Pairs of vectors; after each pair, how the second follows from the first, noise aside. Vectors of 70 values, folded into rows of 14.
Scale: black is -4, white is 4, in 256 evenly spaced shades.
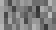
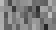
copied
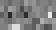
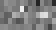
wrapped around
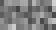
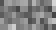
copied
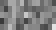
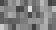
wrapped around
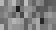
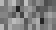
copied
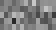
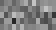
copied
